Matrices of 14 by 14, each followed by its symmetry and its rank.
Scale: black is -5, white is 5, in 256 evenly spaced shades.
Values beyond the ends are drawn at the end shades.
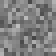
neither, full rank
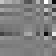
neither, rank one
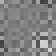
symmetric, rank two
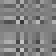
neither, rank one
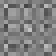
symmetric, rank two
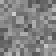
symmetric, full rank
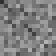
symmetric, full rank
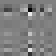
neither, rank one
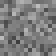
neither, full rank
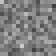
neither, full rank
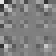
symmetric, rank two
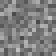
symmetric, full rank
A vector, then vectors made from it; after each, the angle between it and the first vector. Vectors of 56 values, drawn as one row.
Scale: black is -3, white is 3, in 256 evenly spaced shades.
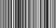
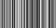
nearly opposite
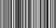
nearly parallel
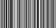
orthogonal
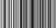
orthogonal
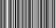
partly aligned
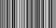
nearly opposite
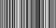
nearly opposite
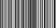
partly aligned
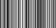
orthogonal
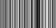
partly opposed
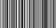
orthogonal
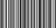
orthogonal
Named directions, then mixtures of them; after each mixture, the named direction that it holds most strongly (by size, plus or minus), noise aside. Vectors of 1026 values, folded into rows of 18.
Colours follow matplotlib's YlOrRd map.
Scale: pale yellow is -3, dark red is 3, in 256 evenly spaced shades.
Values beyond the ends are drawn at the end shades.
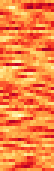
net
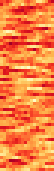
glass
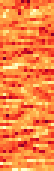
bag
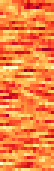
net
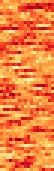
net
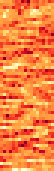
bag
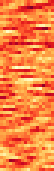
glass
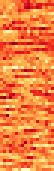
bag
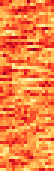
glass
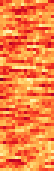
glass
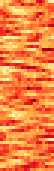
glass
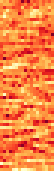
bag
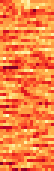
bag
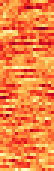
glass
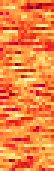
net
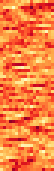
net
